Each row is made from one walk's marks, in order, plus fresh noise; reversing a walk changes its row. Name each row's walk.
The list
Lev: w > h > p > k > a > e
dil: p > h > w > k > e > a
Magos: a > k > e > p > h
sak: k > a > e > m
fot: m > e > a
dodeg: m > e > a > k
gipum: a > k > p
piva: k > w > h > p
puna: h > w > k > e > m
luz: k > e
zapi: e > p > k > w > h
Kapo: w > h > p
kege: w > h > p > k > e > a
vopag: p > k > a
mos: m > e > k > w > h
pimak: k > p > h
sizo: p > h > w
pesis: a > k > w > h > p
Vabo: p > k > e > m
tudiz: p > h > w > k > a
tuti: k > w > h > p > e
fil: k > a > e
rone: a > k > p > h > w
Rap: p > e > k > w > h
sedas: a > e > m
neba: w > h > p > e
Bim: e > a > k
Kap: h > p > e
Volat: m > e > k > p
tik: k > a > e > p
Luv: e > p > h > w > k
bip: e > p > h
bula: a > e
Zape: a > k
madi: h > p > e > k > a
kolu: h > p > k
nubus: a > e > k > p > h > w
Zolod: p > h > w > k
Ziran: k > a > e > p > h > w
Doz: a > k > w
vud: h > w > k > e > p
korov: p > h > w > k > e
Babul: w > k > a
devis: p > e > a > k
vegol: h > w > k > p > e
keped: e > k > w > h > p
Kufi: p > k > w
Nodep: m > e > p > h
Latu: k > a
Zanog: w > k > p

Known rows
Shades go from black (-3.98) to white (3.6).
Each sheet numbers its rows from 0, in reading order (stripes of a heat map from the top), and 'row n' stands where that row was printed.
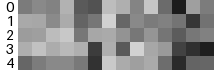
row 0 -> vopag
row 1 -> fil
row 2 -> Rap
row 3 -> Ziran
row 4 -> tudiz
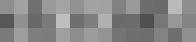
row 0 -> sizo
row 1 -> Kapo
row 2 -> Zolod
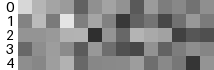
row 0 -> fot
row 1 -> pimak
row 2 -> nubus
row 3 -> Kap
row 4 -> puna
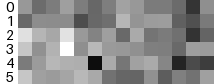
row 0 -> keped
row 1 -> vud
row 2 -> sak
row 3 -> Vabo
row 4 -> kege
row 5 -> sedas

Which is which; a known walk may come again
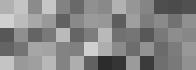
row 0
tik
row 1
fot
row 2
Kapo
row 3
korov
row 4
bip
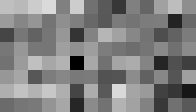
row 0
Nodep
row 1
Luv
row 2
pesis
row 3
Zolod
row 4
kege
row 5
Zape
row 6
Ziran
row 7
rone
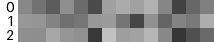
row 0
Doz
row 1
bula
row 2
dil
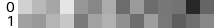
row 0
sak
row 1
Rap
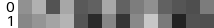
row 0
Latu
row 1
madi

